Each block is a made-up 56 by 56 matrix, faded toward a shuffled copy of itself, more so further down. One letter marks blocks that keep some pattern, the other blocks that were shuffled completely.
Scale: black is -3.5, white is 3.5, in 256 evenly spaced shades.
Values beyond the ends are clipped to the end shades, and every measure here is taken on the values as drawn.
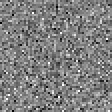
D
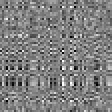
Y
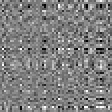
Y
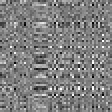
Y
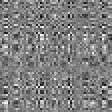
Y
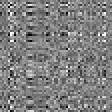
Y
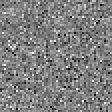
D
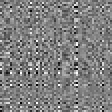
Y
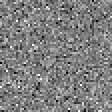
D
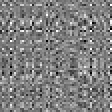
Y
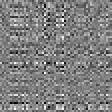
Y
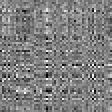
Y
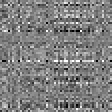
Y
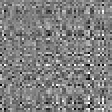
Y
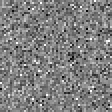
D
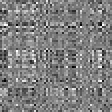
Y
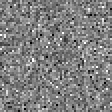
D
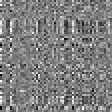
Y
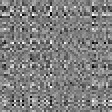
Y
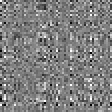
Y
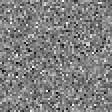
D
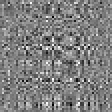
Y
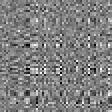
Y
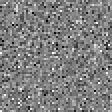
D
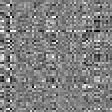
Y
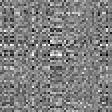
Y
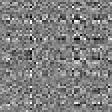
Y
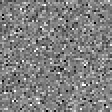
D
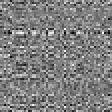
Y
